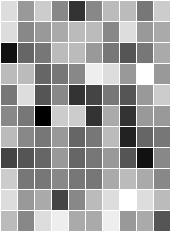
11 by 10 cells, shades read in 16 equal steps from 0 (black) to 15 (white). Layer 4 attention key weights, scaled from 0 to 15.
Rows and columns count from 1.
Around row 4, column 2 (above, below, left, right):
6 13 11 6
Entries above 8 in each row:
6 8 4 7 3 5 3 2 4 8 8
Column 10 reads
12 10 10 9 12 9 7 8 8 11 5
